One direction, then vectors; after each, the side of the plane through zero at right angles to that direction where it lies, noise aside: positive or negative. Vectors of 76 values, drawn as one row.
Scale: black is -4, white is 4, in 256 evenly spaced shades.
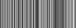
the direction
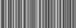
negative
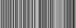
negative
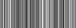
positive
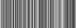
negative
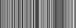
positive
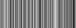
negative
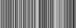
negative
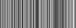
positive
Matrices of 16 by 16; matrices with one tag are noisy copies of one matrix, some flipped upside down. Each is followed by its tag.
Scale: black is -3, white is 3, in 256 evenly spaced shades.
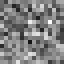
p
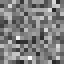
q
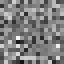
q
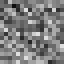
p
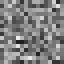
q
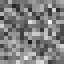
p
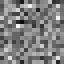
q
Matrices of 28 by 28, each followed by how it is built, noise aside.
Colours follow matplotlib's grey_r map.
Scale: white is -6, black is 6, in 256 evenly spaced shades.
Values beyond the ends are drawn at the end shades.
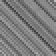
Toeplitz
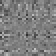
low rank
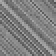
Toeplitz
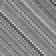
Toeplitz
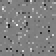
sparse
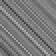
Toeplitz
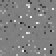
sparse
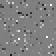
sparse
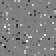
sparse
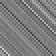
Toeplitz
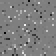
sparse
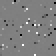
sparse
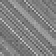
Toeplitz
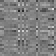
low rank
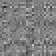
low rank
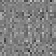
low rank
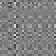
low rank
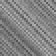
Toeplitz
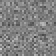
low rank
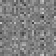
low rank
